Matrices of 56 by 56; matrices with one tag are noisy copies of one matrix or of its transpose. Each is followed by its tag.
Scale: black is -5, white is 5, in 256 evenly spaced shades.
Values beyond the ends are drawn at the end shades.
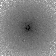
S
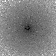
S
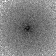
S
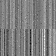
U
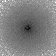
S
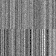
U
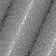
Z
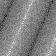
Z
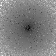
S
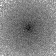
S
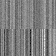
U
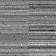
U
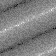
Z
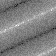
Z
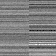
U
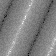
Z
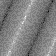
Z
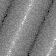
Z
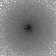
S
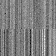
U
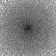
S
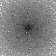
S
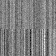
U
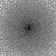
S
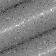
Z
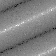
Z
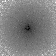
S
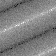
Z
